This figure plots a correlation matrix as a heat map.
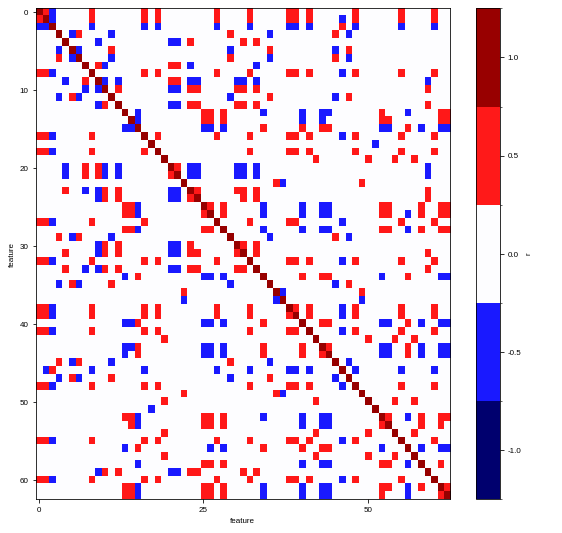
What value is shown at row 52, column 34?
-0.5
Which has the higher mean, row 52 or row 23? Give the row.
23
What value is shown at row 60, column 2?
-0.5
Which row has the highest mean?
0
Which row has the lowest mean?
2
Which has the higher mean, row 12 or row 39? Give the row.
39
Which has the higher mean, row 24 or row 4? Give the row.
24
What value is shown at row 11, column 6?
-0.5
